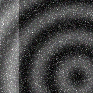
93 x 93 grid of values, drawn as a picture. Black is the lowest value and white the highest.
A vertical seam about 20% of the way across splits the table, and the left part is higher. Concentric rings centre on the bottom right. On average the colour sits 30% of the way up the scale.
